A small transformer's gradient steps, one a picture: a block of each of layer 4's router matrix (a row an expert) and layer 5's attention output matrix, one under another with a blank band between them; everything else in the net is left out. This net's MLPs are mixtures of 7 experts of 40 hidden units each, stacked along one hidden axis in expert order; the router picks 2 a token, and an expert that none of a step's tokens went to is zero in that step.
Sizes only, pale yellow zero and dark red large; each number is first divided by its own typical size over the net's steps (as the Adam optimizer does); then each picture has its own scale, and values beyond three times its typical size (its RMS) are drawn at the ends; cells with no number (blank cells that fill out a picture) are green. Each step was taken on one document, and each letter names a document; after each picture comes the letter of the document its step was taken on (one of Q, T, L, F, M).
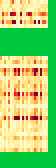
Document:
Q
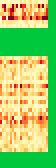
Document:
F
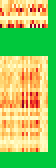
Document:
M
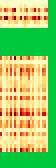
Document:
F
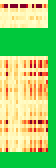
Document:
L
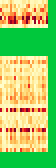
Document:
F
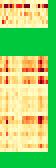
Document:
L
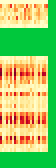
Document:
F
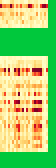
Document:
Q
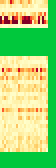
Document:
Q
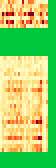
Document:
Q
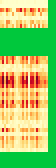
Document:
M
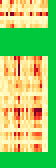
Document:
Q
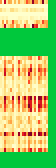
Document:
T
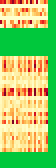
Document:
T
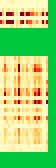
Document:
Q
